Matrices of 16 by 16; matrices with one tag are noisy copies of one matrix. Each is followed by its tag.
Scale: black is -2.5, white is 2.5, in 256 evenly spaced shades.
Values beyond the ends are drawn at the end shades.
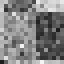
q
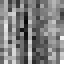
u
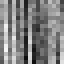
u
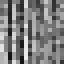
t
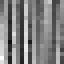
t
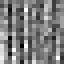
t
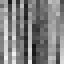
u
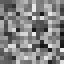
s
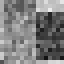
q
